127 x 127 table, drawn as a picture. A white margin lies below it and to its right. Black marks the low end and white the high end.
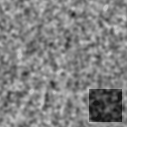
On average the colour sits 50% of the way up the scale. There are no regular stripes. In the bottom right lies a patch that is lower than the rest. The bottom right is the ninth with the lowest average. The field is mottled with small blotches. The halves do not mirror each other.
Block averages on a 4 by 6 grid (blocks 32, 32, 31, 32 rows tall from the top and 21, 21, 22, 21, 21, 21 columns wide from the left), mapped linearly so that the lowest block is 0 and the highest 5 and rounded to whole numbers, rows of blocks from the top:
4 4 5 4 5 5 / 5 4 4 4 4 4 / 4 4 5 4 3 3 / 4 5 5 4 0 0
